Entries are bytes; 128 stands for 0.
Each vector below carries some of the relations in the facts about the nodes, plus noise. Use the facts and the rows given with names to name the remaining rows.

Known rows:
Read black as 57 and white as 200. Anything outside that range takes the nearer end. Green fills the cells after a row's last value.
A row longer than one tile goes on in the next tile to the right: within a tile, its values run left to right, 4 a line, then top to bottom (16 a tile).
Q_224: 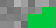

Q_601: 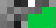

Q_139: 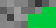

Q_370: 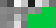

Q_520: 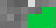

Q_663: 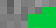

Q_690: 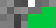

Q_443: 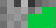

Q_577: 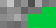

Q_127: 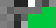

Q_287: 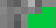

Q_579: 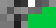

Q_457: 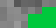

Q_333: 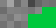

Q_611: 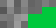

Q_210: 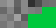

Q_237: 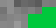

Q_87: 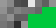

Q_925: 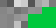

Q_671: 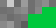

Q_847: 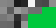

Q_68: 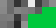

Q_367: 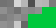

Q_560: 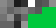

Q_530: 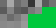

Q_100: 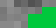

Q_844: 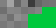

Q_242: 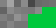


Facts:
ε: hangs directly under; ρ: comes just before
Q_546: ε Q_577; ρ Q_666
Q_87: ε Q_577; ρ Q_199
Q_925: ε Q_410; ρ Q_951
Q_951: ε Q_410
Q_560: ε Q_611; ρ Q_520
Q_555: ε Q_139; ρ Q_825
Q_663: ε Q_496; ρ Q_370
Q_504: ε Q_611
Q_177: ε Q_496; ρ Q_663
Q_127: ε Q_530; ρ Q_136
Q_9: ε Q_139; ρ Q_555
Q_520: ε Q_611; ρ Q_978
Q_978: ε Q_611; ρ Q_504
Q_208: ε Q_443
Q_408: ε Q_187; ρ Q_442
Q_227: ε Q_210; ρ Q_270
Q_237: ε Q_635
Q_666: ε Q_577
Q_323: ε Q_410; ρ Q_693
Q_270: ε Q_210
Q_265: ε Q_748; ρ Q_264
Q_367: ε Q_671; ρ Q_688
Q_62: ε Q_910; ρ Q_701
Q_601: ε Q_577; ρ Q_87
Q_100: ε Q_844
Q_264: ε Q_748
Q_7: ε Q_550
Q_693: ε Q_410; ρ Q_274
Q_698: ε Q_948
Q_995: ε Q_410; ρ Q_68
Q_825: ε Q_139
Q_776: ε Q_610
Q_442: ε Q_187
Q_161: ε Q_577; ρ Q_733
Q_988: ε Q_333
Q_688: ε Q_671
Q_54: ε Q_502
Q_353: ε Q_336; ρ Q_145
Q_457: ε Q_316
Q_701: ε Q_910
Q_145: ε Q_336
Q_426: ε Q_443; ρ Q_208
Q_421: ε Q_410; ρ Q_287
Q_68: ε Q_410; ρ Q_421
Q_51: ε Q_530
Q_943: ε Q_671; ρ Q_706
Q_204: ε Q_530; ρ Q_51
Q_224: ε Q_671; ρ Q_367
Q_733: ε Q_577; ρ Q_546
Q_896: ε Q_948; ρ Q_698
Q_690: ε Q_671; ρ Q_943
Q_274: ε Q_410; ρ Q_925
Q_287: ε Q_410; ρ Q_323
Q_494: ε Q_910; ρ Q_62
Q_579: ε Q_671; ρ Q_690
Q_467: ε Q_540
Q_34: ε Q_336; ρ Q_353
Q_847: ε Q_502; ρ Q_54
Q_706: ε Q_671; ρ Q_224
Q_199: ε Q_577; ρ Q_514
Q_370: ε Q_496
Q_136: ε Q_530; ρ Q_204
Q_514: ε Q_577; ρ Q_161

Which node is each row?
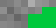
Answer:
Q_706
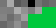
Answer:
Q_502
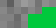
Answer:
Q_323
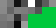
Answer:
Q_995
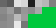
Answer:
Q_208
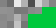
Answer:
Q_546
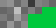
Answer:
Q_496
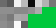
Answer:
Q_54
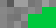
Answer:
Q_693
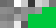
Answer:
Q_688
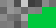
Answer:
Q_410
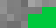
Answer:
Q_514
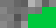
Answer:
Q_136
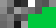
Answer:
Q_177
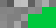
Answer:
Q_274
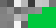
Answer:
Q_504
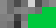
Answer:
Q_421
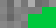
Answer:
Q_555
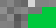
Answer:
Q_943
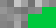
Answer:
Q_733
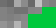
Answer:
Q_204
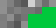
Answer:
Q_199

